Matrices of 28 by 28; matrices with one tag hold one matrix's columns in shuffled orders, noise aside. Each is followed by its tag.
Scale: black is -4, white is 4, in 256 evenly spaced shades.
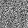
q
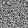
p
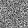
q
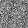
q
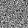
p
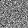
p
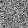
q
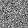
q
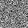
p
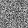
q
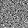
p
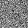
p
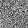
q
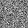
q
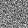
p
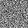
p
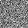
p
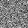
p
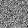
p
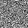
p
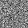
q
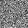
p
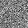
q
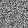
q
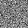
p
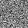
p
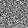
p
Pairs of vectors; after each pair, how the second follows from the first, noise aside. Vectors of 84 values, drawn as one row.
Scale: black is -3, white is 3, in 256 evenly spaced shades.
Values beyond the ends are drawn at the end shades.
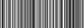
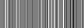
partly zeroed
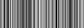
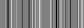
partly zeroed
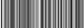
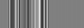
partly zeroed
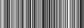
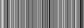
partly zeroed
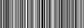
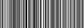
negated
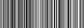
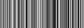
sign-scrambled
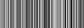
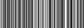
sign-scrambled
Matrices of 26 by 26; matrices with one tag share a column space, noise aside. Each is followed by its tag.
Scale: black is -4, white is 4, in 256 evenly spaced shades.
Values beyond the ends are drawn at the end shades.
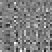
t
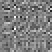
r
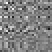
r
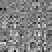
t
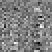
t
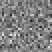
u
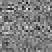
r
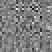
r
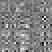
t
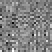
t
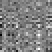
t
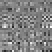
t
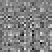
t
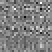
r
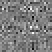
r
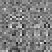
t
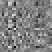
u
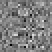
u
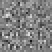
u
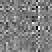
r
